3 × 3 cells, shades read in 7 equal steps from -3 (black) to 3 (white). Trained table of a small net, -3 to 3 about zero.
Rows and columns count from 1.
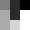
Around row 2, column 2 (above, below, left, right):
-2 2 1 3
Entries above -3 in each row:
2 3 3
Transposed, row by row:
0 1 1 / -2 -2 2 / -3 3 3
